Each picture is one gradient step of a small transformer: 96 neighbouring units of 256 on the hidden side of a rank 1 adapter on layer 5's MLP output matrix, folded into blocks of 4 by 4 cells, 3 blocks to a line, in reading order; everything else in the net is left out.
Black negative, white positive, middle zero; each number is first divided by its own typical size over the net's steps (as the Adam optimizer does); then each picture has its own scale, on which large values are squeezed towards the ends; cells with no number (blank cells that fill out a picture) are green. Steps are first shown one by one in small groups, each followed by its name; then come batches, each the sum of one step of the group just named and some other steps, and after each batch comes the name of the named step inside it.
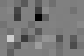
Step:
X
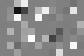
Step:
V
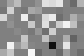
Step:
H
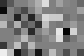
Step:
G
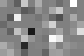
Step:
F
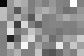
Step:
V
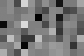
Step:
X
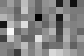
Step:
X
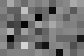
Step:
X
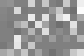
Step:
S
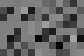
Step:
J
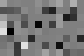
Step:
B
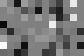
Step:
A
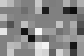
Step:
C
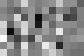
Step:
B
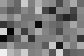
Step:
B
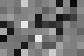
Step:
B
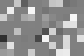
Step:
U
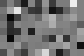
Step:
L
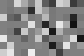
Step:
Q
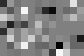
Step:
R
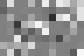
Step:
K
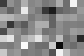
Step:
R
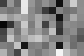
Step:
R
